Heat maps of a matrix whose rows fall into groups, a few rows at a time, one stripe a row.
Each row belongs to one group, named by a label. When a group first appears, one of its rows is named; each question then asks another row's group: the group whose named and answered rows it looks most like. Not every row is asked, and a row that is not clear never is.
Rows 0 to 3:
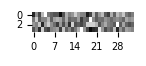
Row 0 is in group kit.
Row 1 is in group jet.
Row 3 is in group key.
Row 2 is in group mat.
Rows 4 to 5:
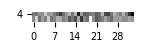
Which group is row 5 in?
jet
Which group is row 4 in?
kit
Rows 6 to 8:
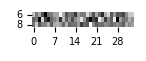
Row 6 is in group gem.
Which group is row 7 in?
key
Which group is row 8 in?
jet
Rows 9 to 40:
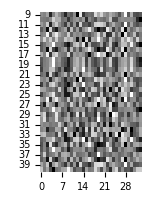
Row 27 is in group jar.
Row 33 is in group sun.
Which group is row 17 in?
mat
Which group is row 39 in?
mat
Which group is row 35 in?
key
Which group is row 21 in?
key
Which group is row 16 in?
key
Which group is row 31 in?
sun
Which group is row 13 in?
mat
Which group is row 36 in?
kit
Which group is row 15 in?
kit
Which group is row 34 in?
kit
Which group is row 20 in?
kit
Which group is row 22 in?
mat
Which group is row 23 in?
kit
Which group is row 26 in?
mat
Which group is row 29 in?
jet
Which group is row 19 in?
kit
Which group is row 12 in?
key
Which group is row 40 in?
gem
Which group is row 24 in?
sun
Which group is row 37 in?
jet
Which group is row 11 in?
mat
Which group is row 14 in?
jet
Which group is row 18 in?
kit
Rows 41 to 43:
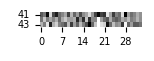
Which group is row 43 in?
mat
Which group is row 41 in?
key
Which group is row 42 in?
jet
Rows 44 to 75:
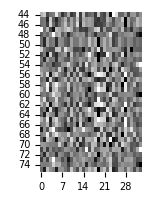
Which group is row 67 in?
kit
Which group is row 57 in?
key
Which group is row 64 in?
jar
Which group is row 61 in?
jet
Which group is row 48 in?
kit
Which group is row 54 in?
gem
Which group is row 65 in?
mat
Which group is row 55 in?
sun
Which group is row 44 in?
jet
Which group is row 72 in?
jar
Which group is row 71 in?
gem
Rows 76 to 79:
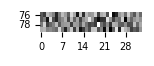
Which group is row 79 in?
sun
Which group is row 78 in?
jet
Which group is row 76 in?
jar
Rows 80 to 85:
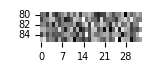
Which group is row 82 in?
gem
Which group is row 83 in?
sun
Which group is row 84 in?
gem
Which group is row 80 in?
key
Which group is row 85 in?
sun
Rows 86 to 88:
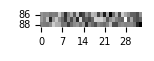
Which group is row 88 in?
kit
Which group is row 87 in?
mat
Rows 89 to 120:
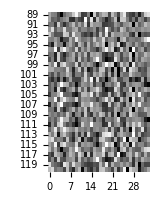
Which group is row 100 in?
sun
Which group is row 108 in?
key
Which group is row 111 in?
kit
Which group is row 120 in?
sun
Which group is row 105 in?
kit
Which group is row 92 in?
jet
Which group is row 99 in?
mat
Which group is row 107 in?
kit
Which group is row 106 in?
mat
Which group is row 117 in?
jar
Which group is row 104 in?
key
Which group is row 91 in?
key
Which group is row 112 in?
mat
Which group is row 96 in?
mat
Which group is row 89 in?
gem
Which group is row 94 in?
gem
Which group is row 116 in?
gem
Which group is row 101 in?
sun
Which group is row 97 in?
key
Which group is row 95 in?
jar
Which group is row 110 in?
kit
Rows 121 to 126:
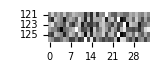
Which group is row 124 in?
gem
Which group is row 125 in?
jar
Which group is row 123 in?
sun
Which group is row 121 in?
jet
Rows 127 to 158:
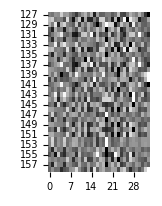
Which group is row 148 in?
jar
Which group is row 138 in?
sun
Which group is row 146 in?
sun
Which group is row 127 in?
kit
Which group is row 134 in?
sun
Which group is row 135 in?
jar
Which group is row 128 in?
sun
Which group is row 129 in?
mat
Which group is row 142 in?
sun
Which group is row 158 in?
gem
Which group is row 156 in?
sun
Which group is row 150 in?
key
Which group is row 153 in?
jet
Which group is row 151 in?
sun
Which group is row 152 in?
jet
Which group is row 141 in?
kit
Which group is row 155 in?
key
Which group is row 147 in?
jet
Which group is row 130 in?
jar
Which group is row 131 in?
kit
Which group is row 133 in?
mat
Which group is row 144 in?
mat
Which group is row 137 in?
kit
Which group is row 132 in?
jar
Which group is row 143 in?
mat
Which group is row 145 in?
key
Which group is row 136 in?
mat
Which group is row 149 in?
sun
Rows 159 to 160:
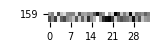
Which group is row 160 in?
key
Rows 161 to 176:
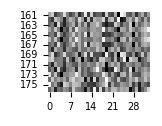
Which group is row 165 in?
key
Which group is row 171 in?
jar
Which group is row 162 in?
jar
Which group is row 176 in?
gem
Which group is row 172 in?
key
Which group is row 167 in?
key
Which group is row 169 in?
jet
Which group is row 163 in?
key
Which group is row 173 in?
gem
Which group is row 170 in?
sun
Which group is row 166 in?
gem
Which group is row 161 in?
jet
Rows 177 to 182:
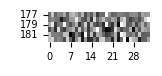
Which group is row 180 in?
key
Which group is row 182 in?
sun
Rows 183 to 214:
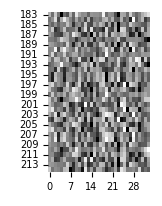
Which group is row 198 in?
gem
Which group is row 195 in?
jar
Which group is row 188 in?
kit
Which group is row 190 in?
mat
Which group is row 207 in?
mat
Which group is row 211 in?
gem
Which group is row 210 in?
gem
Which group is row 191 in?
jet
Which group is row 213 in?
sun
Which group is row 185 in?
sun
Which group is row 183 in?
gem
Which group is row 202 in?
sun
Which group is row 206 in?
sun
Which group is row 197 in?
sun
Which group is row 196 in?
jar
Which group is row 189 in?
sun
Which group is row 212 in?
jet
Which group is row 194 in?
key
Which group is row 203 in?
mat
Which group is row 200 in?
gem
